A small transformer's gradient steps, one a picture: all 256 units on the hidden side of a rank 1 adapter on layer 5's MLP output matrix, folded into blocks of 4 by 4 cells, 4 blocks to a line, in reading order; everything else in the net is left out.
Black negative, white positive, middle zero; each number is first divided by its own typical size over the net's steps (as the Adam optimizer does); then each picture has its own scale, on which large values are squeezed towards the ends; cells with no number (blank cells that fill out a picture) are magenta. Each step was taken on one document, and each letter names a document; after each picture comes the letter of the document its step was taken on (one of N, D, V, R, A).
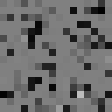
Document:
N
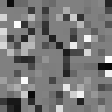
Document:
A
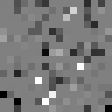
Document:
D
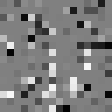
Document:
N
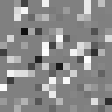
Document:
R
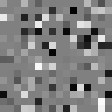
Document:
N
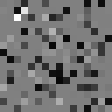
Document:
R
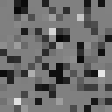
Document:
R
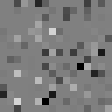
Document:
D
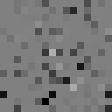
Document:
D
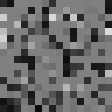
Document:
A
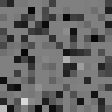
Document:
A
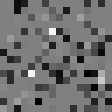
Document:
R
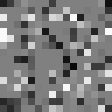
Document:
A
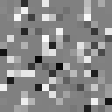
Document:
R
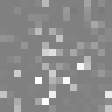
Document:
D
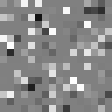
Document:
N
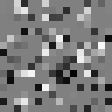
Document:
R
